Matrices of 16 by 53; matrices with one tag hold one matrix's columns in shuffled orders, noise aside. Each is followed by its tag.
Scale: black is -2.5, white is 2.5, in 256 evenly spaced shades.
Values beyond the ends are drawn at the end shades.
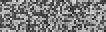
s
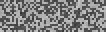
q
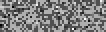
s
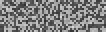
s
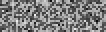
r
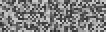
r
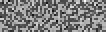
s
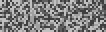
r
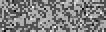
q
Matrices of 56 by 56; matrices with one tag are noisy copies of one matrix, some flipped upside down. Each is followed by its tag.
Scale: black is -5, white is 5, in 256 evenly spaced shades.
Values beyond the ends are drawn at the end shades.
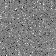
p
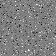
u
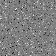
p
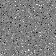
u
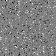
p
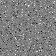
u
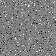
u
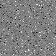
u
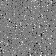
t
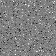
u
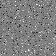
u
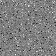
u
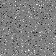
u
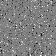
t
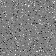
u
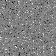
p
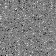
p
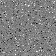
u
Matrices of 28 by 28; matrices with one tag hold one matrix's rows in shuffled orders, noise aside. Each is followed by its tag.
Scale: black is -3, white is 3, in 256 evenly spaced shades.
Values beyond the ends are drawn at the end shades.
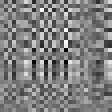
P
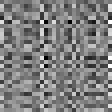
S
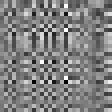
P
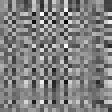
P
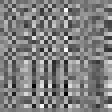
P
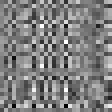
P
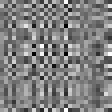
P
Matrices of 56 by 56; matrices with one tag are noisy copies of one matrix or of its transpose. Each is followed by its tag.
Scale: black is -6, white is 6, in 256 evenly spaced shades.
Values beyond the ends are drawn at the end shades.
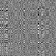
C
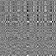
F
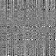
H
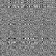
C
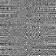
H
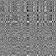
F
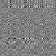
C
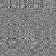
C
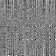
H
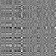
F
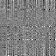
H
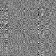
C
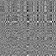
F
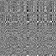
F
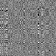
C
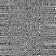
H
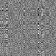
C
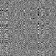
C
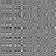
F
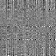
H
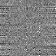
H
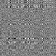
C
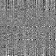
H
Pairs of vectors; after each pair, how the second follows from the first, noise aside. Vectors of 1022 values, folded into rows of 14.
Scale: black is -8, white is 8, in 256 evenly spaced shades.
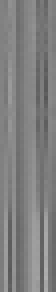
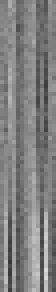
scaled up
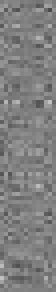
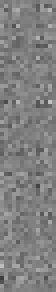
sign-scrambled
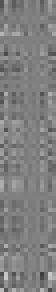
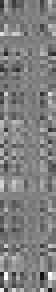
scaled up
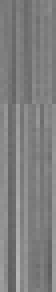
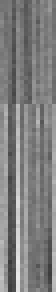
scaled up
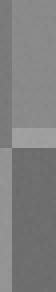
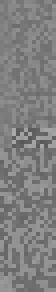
sign-scrambled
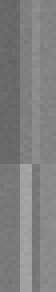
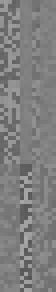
sign-scrambled
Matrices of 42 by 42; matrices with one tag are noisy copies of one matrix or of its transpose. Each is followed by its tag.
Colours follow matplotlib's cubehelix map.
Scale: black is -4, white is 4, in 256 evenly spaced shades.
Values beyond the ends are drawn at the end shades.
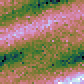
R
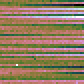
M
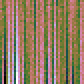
M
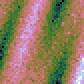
R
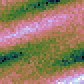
R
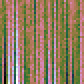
M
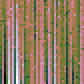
M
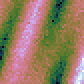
R
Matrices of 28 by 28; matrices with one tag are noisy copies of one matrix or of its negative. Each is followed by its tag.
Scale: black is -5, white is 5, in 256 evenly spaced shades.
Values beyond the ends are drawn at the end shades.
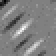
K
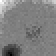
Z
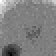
Z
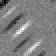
K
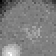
Z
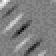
K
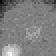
Z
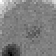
Z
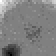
Z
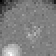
Z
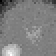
Z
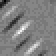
K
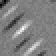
K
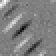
K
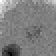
Z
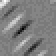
K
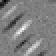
K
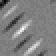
K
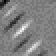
K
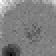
Z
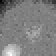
Z
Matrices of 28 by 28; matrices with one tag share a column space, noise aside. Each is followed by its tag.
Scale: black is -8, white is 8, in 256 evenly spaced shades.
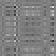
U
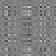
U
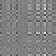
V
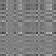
V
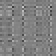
U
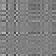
V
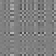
V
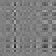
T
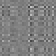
U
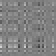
T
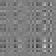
T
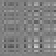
T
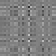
U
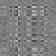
U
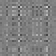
U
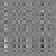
T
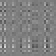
T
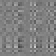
T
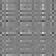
V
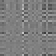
V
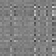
U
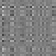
U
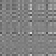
V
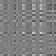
V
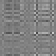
V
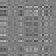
U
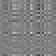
V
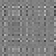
U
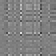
V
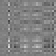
T
